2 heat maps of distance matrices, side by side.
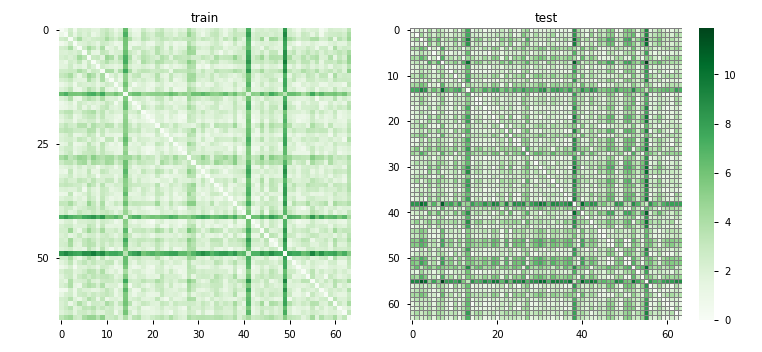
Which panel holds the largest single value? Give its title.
test
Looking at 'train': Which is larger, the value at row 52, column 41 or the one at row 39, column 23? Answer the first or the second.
the first
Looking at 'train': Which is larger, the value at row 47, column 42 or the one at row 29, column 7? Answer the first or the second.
the second
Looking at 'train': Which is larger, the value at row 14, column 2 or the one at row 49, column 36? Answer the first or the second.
the second
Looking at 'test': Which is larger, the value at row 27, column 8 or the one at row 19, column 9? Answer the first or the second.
the first
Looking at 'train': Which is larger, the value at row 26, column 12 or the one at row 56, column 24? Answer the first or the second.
the second
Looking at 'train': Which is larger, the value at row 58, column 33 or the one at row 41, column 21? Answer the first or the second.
the second
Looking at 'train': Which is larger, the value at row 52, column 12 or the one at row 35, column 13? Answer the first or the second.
the second
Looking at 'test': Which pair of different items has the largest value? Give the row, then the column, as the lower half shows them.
55, 7
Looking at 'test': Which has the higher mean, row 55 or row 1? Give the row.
55
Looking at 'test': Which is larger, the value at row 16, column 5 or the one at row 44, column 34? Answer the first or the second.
the second
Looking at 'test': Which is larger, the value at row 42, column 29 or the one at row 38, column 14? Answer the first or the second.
the second
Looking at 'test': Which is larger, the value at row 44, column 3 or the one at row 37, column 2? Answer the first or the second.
the first
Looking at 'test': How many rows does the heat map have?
64
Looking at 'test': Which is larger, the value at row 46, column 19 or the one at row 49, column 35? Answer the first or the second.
the first
